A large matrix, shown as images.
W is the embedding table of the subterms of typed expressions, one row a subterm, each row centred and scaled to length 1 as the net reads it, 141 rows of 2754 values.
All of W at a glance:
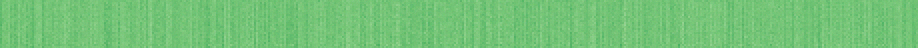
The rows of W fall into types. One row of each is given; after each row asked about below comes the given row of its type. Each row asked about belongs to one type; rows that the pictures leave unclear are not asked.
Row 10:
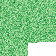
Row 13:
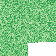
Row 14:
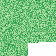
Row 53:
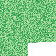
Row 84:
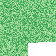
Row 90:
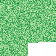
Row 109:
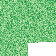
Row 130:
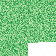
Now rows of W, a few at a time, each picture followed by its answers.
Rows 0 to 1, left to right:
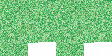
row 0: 13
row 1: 13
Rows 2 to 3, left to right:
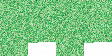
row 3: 10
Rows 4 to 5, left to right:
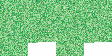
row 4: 53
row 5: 90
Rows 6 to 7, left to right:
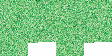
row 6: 53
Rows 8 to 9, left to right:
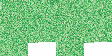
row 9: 90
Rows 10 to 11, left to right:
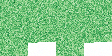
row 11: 109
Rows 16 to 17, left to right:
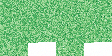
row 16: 84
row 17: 53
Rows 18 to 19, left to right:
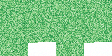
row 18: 130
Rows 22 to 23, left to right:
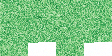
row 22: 84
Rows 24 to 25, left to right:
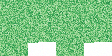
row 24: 14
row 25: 130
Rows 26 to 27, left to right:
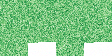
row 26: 109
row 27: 10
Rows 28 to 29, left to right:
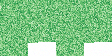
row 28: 90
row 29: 130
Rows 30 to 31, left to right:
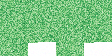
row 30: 130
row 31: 109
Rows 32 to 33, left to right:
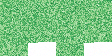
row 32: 84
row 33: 13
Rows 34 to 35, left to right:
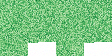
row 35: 109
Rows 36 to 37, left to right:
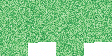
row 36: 109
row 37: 14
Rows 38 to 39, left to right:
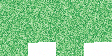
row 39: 90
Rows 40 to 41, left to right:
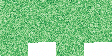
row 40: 13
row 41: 130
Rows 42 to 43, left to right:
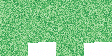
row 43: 14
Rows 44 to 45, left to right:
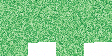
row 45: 90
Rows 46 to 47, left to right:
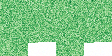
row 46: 84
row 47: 10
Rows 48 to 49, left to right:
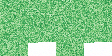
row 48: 84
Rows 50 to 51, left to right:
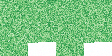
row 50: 13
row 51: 14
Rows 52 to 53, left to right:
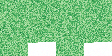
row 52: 53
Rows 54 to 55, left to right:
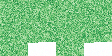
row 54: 13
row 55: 109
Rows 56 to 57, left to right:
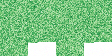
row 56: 10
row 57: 109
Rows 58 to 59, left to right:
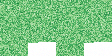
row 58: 90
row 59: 130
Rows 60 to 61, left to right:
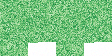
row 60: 84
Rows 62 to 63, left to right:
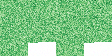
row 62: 13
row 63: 84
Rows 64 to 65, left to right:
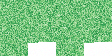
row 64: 14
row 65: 13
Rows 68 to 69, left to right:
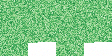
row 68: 130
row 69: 90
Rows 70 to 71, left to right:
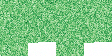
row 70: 109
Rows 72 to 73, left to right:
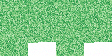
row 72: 130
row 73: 130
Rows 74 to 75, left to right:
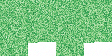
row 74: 10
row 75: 14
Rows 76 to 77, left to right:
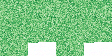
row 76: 14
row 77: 13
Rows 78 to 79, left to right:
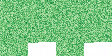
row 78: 14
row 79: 130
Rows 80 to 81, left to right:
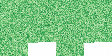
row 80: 109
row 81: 14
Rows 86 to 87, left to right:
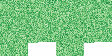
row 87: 14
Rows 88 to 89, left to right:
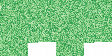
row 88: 90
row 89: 14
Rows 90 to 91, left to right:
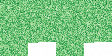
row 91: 90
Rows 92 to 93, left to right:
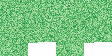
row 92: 130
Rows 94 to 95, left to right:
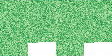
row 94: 53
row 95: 13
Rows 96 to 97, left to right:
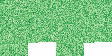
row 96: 90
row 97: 14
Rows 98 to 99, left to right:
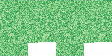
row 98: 13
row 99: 13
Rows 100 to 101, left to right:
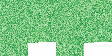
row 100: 14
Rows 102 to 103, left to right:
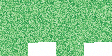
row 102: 130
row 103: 13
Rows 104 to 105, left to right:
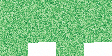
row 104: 14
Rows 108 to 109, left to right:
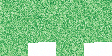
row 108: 84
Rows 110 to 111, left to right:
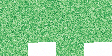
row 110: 109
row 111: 130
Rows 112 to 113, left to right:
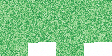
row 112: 109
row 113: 13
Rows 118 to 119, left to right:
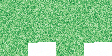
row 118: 10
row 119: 130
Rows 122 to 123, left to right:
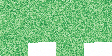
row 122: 13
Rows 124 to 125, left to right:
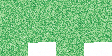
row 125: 130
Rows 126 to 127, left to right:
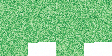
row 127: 84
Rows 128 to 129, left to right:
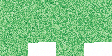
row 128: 14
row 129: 84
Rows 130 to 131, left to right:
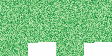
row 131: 14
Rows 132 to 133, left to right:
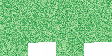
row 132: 84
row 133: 84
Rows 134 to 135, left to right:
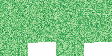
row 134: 90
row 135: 84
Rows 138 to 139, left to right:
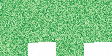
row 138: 90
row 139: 130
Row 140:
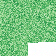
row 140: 13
